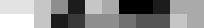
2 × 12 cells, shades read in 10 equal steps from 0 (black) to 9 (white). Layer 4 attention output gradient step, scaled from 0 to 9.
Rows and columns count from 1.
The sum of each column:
17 17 14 6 3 12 11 4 3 4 13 12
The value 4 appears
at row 2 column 8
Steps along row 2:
same down down up up same down down same up down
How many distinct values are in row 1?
6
